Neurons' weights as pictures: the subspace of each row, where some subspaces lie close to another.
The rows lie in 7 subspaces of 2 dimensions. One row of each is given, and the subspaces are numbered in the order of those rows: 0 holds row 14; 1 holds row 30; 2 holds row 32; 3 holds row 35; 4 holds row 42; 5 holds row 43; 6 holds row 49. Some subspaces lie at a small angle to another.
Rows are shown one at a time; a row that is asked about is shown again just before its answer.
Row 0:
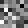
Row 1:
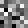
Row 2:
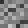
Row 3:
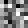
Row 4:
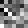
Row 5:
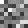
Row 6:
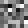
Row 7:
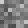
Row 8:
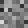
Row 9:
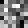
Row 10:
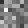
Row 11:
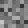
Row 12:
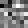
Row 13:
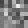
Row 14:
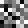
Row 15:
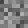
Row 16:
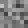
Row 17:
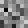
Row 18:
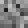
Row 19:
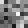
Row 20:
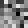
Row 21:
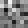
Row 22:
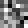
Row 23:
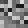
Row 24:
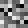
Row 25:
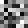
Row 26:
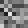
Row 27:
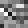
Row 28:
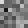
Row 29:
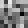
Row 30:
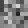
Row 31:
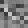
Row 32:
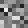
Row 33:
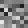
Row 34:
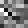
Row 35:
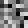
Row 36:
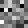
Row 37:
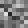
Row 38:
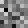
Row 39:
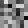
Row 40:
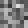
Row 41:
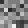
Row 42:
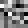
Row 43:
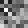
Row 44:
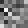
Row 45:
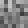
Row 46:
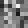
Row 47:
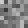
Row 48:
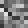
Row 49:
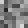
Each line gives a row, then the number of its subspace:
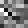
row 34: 5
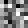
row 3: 1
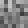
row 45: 5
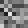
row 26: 5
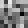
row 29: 5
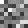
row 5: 1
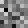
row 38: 2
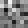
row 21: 4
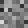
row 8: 6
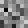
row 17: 2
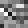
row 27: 5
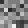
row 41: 3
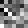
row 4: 5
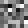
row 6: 3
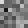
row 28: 6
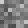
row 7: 3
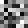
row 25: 1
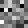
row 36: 6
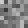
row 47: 6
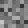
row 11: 0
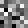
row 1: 2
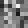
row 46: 1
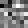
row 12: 4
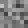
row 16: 4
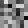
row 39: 3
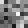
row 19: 3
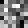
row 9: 6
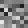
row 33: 2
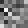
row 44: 5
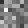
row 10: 6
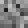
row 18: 2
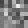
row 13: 2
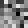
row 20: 3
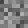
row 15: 1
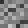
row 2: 1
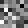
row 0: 0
